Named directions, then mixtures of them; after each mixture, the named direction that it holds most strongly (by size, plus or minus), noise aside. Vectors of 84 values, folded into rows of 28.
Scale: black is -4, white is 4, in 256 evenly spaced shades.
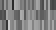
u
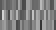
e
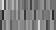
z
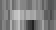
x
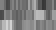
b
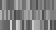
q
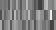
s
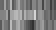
x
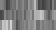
b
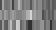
x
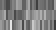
q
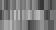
x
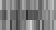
x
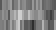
x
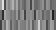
z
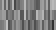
u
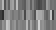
z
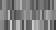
q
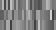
s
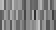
z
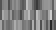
s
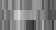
x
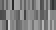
u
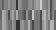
e
